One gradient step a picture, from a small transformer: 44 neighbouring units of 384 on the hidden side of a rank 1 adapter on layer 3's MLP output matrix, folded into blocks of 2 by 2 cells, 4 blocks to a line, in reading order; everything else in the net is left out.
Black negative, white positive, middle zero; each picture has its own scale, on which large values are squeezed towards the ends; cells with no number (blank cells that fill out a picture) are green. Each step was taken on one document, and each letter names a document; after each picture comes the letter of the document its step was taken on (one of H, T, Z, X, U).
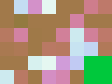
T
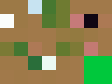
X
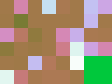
T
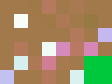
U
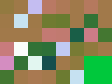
U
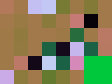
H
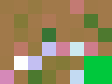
U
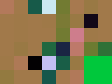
H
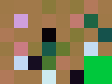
U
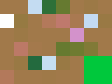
X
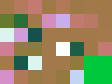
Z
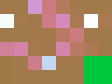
X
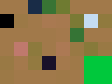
X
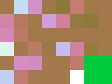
Z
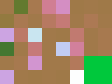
Z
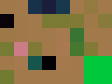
X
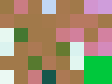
T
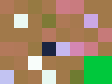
U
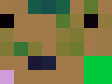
X
